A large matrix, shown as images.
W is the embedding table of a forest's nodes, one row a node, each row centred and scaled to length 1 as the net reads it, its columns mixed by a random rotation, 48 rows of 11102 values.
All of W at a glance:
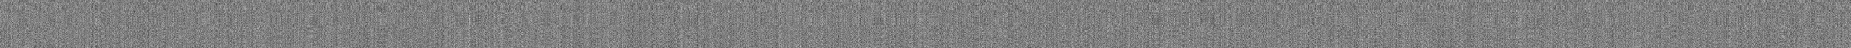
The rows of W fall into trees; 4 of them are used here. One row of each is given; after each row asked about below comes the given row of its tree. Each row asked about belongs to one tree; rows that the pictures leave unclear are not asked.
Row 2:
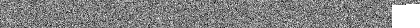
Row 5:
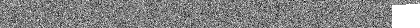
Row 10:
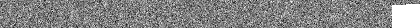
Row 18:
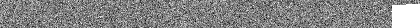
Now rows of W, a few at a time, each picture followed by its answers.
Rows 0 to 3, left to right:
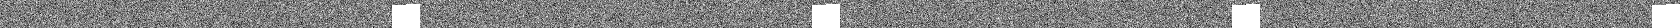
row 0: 18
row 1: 18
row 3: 10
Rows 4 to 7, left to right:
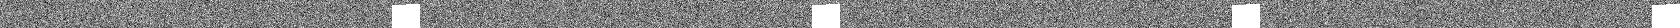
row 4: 10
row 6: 5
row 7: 5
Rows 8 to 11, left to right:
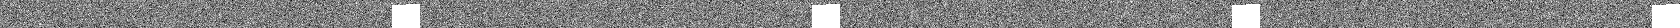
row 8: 5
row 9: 5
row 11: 10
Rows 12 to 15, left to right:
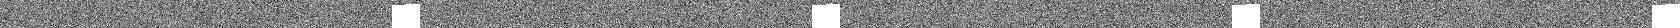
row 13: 18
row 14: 10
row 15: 18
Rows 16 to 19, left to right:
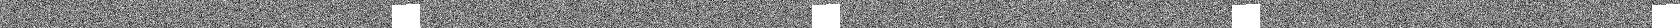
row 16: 10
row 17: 5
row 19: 18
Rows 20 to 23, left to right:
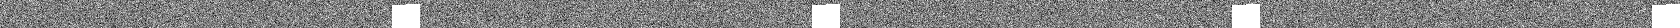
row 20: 18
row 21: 18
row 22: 2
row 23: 18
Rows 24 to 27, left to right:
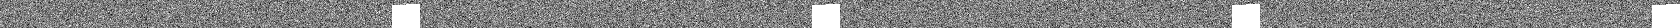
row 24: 18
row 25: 10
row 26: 10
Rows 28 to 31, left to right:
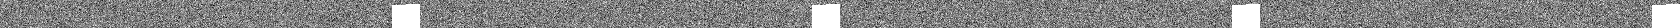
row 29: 5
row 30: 10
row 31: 10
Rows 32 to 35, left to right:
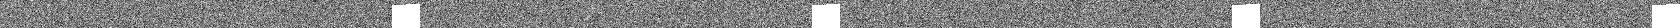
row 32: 5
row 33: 18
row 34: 5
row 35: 10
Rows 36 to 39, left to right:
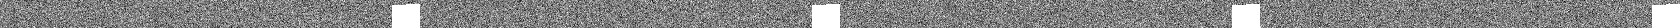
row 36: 10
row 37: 10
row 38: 2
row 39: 5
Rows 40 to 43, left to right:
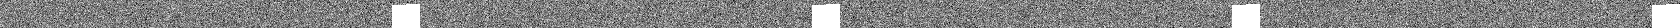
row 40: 18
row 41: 5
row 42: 5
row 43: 10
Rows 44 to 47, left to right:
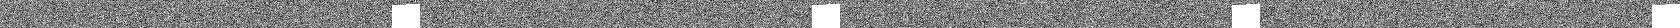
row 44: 18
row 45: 5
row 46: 5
